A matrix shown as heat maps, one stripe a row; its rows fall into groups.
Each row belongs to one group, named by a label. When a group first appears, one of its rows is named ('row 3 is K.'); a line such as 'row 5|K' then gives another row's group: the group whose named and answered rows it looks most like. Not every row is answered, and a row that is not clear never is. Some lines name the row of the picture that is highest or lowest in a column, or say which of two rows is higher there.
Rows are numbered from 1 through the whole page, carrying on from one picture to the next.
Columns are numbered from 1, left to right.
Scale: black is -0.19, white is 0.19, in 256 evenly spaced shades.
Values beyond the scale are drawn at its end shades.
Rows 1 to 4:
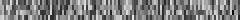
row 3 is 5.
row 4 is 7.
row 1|5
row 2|5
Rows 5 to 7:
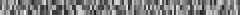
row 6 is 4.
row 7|5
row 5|7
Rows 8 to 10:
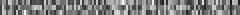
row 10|7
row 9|4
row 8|7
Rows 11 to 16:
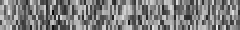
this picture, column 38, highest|14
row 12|5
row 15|4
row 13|5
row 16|5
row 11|4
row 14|7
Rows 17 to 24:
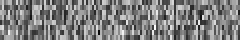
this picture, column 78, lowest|23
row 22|7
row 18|4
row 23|7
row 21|4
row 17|5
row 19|5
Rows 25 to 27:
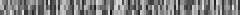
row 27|7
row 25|7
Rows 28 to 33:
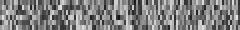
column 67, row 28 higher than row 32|Yes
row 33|5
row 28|7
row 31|5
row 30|4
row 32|4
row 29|7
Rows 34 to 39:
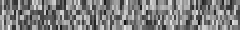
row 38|7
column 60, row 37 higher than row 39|No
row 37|5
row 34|4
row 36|7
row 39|5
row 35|4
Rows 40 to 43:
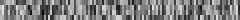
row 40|4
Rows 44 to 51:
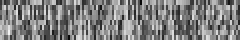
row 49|5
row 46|7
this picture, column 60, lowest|49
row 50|5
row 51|5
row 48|5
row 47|7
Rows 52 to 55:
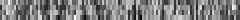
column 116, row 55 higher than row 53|No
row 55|4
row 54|4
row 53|4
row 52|5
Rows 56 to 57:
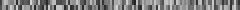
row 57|7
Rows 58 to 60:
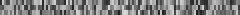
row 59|7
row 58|4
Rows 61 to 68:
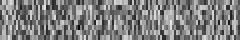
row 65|7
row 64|4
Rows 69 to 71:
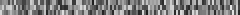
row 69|4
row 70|5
